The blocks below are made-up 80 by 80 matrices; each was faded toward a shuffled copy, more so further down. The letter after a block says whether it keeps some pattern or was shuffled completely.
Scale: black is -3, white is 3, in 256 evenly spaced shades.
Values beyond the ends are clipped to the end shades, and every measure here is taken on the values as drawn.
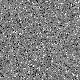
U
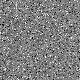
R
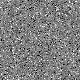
U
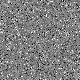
R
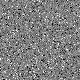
R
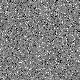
R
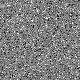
R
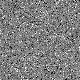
R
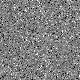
R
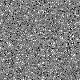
U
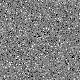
R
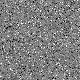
R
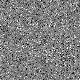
U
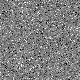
R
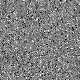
U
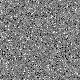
R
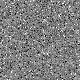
U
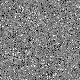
R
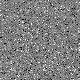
U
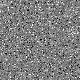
U
